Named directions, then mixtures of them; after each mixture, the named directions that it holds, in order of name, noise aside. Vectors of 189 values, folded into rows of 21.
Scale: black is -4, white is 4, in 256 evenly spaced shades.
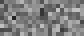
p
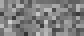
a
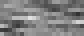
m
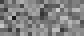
p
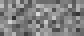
a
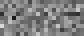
a, p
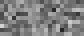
a, m, p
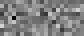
a, p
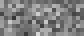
a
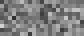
p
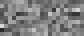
a, m, p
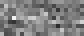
a, m, p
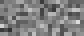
m, p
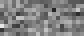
a, m, p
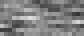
m
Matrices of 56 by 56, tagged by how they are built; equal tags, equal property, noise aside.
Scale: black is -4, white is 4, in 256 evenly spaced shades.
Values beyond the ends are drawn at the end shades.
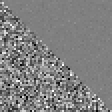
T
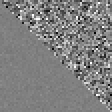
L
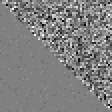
L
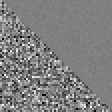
T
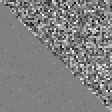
L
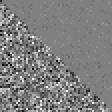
T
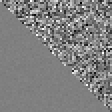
L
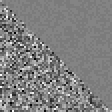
T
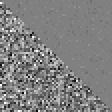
T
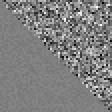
L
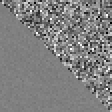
L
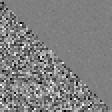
T
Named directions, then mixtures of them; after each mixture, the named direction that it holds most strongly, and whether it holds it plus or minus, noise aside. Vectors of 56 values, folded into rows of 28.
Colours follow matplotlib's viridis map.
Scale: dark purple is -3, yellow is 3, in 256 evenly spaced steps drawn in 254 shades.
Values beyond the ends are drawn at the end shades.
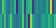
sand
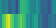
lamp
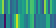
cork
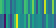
cork, plus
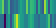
cork, plus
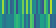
cork, plus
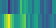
lamp, plus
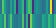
sand, plus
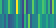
sand, minus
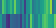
lamp, minus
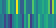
sand, minus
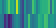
lamp, minus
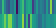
sand, plus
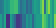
lamp, minus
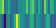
cork, plus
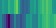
lamp, minus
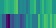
lamp, minus
